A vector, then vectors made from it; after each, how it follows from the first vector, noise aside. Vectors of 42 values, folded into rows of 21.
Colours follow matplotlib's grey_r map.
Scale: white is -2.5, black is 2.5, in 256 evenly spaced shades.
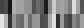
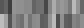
shrunk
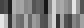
copied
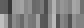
shrunk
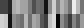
copied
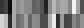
copied
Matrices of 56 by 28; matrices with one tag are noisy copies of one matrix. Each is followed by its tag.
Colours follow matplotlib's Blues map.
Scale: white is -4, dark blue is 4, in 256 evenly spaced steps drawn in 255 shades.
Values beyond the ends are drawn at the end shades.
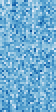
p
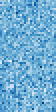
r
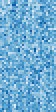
p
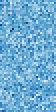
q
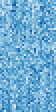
p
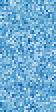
q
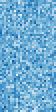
r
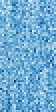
p
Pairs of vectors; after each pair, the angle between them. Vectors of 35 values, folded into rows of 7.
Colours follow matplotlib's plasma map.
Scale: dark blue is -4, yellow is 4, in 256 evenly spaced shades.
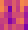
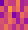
partly opposed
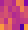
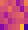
nearly opposite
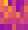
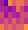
nearly opposite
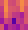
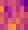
partly opposed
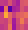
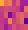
orthogonal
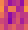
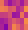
partly aligned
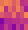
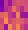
partly opposed
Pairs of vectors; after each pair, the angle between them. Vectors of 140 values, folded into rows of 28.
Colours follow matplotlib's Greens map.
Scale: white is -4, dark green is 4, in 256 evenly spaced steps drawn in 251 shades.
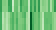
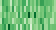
partly opposed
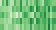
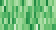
orthogonal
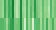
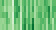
nearly opposite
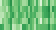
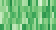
nearly parallel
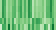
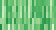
nearly opposite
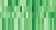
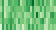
partly aligned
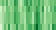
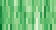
nearly opposite
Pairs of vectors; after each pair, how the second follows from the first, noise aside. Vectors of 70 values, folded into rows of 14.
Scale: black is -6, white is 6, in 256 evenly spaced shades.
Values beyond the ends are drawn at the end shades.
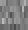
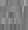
shrunk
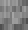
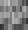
scaled up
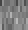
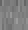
shrunk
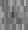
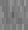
shrunk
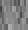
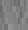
shrunk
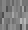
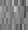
shuffled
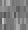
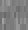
shrunk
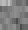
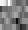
scaled up
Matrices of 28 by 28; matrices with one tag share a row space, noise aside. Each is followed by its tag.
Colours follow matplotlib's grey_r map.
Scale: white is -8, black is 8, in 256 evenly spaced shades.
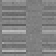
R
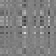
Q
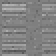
R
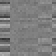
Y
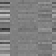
Y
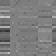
Y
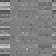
Y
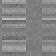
R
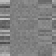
Y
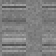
R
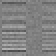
R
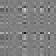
Q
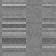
R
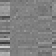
Y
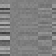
Y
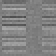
R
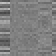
Y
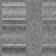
R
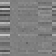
Y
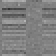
R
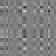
Q
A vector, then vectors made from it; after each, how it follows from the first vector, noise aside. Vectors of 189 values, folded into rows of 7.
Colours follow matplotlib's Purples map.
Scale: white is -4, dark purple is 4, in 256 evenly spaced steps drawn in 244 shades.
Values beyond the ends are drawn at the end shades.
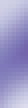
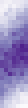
scaled up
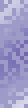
partly zeroed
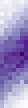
scaled up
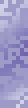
partly zeroed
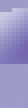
partly zeroed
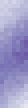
copied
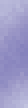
shrunk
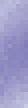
shrunk
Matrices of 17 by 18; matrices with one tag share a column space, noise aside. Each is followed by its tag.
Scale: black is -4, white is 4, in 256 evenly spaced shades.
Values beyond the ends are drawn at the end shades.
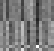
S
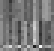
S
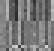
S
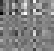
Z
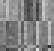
S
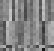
S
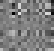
Z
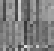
S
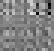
Z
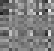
Z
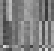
S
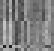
S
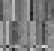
S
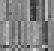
S
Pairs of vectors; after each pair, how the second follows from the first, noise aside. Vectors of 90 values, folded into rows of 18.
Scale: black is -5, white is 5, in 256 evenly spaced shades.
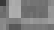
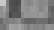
negated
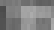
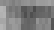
negated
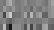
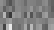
negated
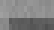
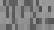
shuffled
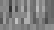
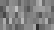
shuffled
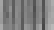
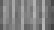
negated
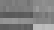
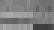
negated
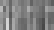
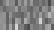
shuffled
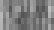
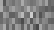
shuffled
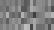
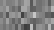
negated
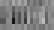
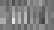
negated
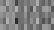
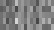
negated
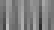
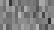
shuffled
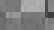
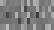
shuffled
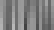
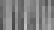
negated
